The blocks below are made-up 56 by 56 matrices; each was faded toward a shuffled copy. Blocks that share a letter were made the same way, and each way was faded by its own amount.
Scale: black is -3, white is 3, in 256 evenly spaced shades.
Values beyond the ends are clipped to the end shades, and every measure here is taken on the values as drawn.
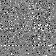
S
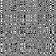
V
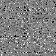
S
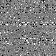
S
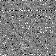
S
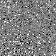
S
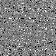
S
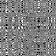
V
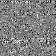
S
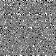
S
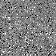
S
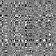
V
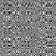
V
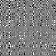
V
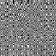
V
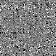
S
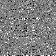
S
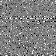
S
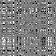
V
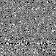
S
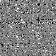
S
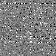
S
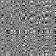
V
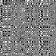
V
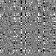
V
